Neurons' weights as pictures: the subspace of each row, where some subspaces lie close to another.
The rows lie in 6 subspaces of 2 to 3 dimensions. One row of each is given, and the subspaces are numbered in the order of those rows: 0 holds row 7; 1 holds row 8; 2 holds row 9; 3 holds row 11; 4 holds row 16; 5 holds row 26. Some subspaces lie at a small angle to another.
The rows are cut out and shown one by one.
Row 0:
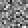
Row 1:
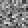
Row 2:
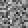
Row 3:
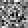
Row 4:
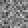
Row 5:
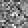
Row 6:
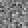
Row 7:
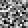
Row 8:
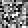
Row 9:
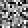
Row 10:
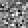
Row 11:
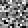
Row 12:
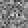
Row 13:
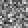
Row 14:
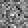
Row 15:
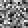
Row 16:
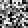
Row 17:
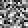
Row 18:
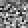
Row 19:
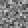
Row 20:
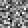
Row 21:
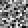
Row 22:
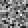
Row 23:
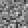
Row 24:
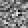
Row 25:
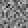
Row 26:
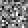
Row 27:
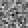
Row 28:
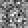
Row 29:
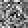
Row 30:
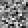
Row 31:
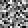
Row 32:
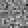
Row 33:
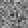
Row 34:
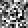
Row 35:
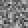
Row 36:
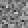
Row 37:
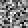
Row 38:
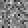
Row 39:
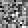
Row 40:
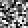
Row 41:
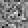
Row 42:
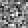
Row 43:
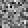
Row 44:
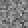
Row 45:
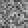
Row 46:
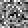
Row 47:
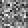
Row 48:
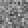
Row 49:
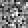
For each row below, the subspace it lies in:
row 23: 5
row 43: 2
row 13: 4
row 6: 1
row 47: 1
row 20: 0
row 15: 4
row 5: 2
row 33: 5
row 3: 5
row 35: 4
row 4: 3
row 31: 3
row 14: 2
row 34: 5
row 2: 0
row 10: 0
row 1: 4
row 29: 2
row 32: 5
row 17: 4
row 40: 1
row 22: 3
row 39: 1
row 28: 1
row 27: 1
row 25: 2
